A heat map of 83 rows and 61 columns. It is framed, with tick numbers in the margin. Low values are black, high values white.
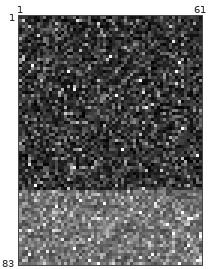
Average level on the scale: 30%. Seam: horizontal, 70% of the way down, the bottom part higher. Stripes: none.
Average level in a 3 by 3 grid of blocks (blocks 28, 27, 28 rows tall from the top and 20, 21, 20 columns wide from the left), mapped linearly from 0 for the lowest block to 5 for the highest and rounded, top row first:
000
000
555
